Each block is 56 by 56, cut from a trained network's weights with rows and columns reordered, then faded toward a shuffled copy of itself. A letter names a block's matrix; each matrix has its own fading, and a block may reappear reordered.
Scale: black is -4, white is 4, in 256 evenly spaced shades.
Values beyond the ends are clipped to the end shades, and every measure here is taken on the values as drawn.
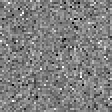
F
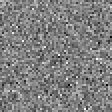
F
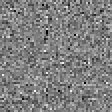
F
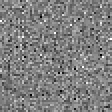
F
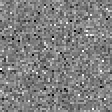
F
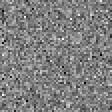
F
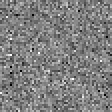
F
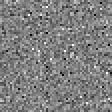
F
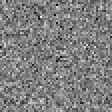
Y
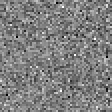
F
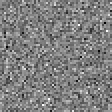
F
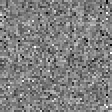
Y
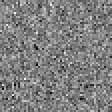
Y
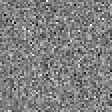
F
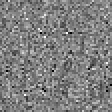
Y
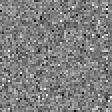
F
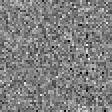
F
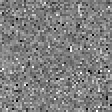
F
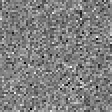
F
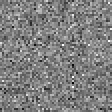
Y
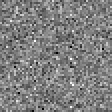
Y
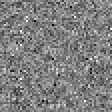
Y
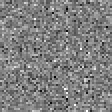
Y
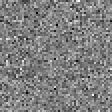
Y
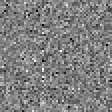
Y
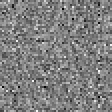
Y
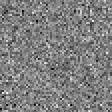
Y
